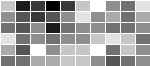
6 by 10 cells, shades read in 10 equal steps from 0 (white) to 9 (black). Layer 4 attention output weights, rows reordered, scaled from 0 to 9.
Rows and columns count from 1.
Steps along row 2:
up up down down down up down up down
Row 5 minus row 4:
2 1 -4 -1 -2 -2 -2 4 0 -1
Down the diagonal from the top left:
2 6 4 5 2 2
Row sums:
45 43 50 33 28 39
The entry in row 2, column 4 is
6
